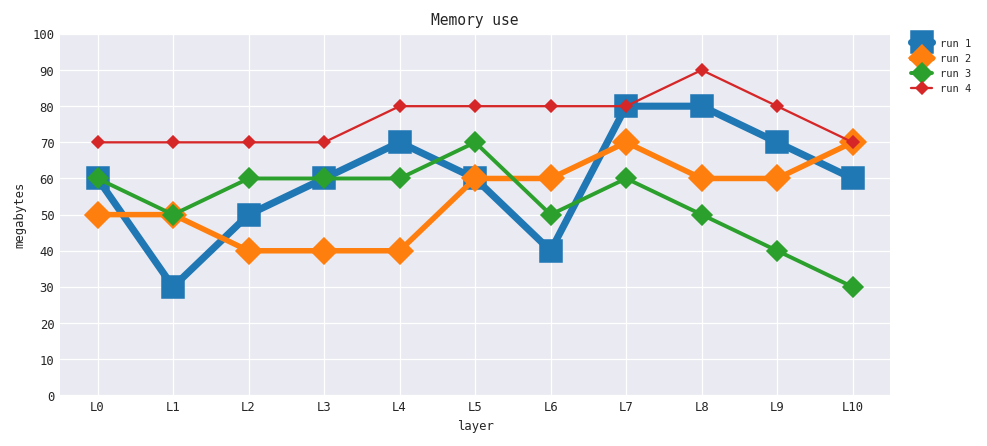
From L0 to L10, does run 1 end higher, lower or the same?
the same
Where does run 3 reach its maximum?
L5
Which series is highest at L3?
run 4
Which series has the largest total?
run 4
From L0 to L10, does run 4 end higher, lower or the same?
the same
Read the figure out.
Title: Memory use
x-axis: layer, ticks L0 L1 L2 L3 L4 L5 L6 L7 L8 L9 L10
y-axis: megabytes, ticks 0 10 20 30 40 50 60 70 80 90 100
Legend: run 1, run 2, run 3, run 4
Values:
run 1: 60 30 50 60 70 60 40 80 80 70 60
run 2: 50 50 40 40 40 60 60 70 60 60 70
run 3: 60 50 60 60 60 70 50 60 50 40 30
run 4: 70 70 70 70 80 80 80 80 90 80 70
